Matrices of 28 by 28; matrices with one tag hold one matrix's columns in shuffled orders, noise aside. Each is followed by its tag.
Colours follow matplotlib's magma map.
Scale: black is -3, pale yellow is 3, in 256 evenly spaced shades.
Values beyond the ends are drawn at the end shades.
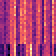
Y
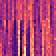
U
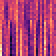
U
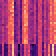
Y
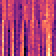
U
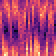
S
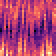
S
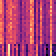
Y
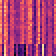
Y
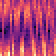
S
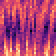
S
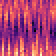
S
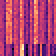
Y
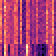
Y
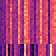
Y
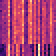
Y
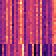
Y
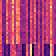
Y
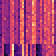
Y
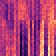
U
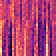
U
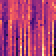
U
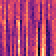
U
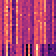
Y
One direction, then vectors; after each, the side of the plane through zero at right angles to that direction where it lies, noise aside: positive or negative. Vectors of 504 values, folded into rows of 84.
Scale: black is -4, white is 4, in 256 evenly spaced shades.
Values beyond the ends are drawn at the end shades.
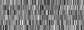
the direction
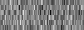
positive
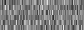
negative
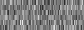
positive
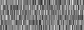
positive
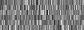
negative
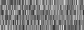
negative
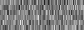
positive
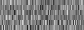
positive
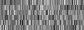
negative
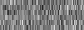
positive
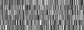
negative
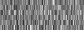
negative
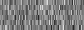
negative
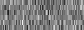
positive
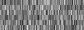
negative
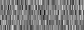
positive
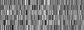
negative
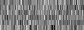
negative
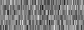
positive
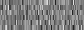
negative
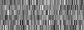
negative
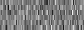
positive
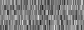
positive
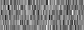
negative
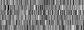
positive
